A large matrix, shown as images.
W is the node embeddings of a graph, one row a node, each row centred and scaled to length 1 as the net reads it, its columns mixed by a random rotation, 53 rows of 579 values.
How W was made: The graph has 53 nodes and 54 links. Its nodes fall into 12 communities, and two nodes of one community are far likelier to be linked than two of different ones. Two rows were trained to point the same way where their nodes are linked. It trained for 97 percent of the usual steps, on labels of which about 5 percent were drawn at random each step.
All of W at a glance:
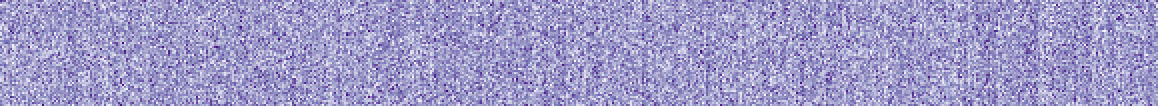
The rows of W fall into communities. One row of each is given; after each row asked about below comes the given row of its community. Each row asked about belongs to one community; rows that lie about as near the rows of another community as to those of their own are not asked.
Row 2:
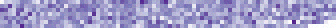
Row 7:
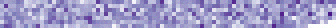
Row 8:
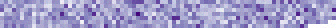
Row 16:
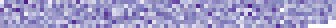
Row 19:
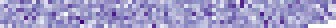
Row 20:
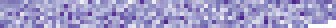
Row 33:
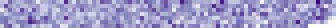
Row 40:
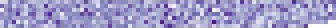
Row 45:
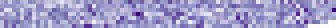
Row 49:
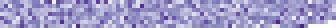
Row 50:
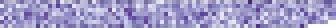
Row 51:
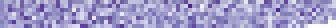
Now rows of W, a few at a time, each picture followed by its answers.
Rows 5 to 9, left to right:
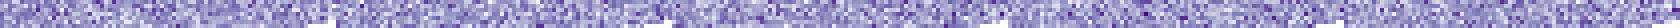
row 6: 20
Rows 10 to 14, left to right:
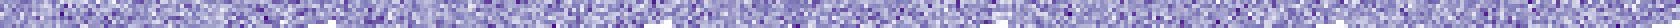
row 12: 2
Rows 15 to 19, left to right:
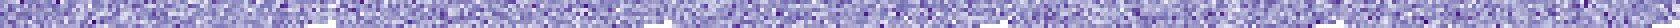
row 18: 50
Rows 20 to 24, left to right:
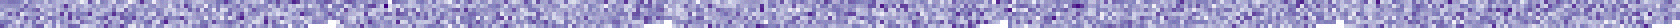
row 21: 49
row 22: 45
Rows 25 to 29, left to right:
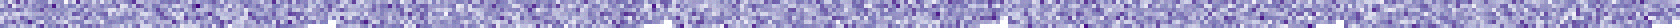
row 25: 16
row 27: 33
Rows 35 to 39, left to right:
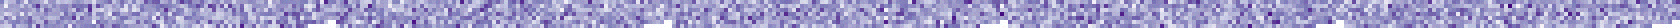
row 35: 19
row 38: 19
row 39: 40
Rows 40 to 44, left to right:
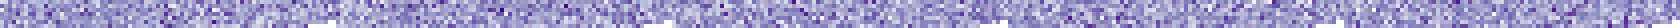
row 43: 51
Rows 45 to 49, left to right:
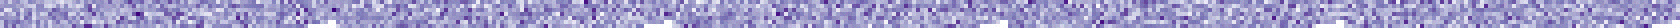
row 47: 40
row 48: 8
